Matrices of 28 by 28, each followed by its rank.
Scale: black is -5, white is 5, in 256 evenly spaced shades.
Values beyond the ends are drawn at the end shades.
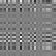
one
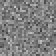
full rank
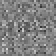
five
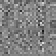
five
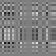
one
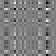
one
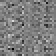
five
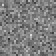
full rank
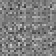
five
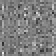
five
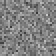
full rank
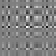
one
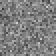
full rank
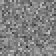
full rank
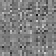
five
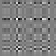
one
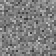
full rank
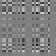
one
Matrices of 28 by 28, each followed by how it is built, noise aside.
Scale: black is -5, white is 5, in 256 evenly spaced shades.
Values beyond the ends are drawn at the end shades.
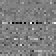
uneven rows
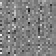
uneven columns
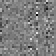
uneven columns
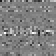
uneven rows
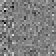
uneven columns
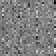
uneven columns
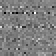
uneven rows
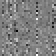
uneven columns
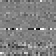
uneven rows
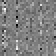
uneven columns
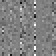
uneven columns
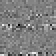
uneven rows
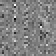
uneven columns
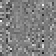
uneven columns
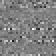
uneven rows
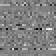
uneven rows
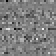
uneven rows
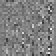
uneven columns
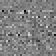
uneven rows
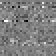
uneven rows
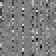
uneven columns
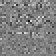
uneven rows
